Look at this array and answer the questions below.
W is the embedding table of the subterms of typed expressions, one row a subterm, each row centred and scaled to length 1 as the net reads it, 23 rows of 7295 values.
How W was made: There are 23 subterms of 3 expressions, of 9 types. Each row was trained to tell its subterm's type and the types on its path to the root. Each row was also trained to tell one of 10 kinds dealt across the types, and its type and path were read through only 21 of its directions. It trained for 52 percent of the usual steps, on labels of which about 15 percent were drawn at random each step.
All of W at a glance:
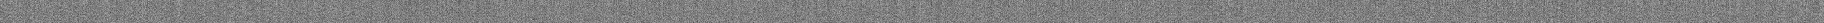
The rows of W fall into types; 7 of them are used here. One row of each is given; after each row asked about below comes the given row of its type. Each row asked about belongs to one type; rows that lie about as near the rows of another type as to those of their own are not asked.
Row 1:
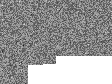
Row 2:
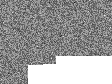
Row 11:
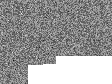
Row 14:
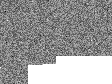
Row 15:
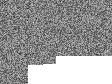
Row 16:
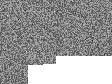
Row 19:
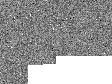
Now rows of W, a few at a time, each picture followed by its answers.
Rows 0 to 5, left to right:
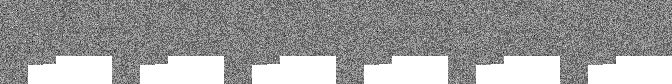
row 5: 19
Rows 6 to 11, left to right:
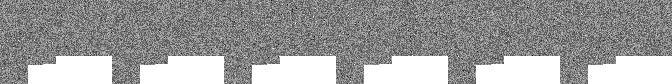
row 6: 11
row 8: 1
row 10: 2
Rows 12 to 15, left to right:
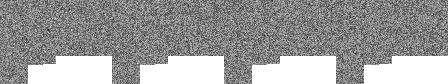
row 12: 1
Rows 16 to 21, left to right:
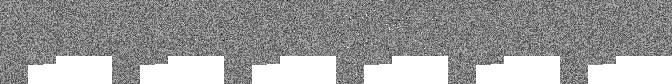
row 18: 19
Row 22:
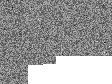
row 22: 11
